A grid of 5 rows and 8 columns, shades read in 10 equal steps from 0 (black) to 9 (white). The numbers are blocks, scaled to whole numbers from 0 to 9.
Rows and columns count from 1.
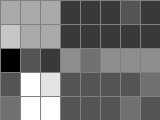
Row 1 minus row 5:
2 -3 -3 -1 -1 -1 -1 -1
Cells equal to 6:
5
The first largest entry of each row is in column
1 1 4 2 2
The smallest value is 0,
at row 3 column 1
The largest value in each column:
7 9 9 5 4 5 5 5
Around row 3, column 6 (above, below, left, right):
2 3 4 5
